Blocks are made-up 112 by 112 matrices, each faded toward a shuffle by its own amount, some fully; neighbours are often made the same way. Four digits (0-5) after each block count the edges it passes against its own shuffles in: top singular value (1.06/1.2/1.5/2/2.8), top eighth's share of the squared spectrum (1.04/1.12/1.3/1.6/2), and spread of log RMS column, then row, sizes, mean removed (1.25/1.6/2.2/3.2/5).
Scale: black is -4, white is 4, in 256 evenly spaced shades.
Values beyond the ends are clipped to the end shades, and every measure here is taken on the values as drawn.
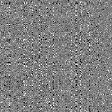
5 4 3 2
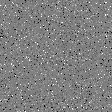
2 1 0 0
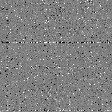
4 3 1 2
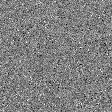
0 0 0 0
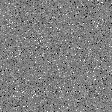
0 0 0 0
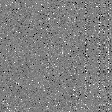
4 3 2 0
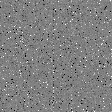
2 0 0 0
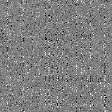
4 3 3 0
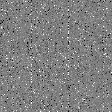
3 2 2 0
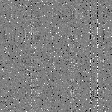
4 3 2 0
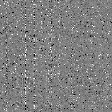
4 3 2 1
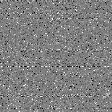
4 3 1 2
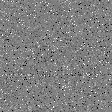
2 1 0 0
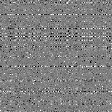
5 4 2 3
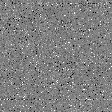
3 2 0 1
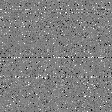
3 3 0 2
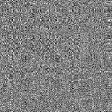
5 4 3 3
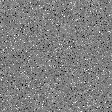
0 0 0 0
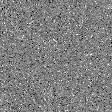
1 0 0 0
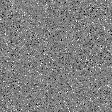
1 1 1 0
